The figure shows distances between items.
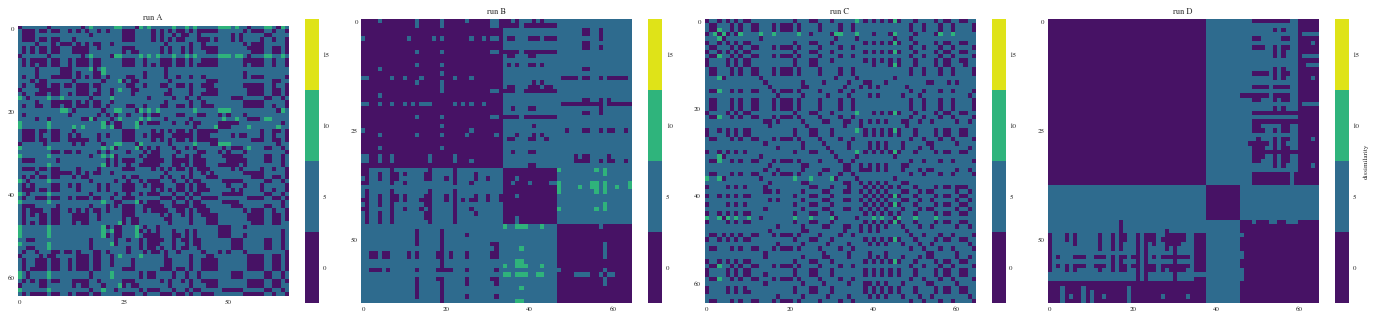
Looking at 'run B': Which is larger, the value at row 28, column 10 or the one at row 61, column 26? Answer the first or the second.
the second
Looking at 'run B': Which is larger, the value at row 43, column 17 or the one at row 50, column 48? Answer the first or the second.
the first
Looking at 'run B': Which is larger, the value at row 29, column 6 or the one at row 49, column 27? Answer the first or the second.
the second
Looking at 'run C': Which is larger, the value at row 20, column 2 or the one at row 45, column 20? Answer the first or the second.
the second
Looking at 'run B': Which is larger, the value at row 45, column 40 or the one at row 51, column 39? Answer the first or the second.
the second
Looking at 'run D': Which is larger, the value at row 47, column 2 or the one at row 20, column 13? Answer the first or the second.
the first
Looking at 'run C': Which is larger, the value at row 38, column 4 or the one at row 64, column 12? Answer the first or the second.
the first
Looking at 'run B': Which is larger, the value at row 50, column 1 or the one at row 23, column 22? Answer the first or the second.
the first
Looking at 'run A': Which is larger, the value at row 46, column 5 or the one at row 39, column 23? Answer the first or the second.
the second
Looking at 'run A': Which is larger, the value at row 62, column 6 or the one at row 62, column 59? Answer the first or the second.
the second
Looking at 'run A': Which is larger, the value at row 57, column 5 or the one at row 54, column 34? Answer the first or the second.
the second
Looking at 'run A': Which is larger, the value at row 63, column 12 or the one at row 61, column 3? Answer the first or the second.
the first
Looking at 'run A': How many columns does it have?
65
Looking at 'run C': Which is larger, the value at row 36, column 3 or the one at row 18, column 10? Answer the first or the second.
the first
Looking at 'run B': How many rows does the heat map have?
65
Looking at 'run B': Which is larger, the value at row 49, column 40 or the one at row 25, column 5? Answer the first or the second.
the first
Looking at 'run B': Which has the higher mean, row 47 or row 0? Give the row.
47
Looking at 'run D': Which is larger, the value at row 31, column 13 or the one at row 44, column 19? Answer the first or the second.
the second
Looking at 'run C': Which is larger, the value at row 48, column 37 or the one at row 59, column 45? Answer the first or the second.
the second
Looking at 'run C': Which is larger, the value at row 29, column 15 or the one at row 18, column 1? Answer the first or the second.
the first
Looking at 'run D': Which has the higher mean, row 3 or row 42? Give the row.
42
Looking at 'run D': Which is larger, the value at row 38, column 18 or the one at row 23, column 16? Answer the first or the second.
the first
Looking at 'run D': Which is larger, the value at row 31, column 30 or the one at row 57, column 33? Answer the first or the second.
the second
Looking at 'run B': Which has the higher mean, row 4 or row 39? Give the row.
39
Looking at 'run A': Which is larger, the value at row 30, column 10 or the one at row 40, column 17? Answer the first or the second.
the first
